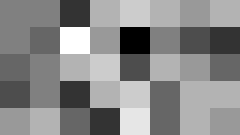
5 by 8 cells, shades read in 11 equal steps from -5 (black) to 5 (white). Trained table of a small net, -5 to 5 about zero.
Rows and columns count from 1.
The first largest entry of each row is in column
5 3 4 5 5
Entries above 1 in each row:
4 1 3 4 3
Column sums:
-2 1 0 5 3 2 4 1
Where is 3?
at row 1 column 5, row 3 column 4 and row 4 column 5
